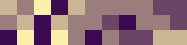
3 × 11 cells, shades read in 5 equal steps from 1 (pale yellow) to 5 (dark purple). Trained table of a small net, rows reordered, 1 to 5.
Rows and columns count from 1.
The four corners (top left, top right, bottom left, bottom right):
2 4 5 2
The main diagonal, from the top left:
2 2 5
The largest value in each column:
5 3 5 5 3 5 4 5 4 4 4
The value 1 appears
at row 1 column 3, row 3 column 2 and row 3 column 4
